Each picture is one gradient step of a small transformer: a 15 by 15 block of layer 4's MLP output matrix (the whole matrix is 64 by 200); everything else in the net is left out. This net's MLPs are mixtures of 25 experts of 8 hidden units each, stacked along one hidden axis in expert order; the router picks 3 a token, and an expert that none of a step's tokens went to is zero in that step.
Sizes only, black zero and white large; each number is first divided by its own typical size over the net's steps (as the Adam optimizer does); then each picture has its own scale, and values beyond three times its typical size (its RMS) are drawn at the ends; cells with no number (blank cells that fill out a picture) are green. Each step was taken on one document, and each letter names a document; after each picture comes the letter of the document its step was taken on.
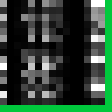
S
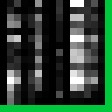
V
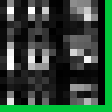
V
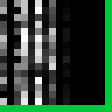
S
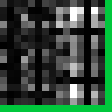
S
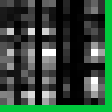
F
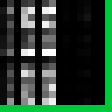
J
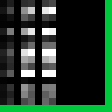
J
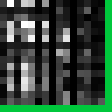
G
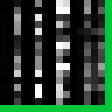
G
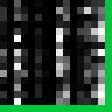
G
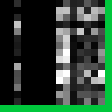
G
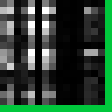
F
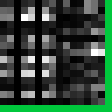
F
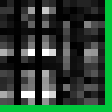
F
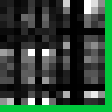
F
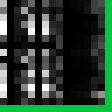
S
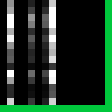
J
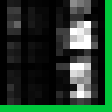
V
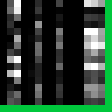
V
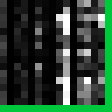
G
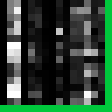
V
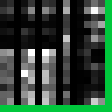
F
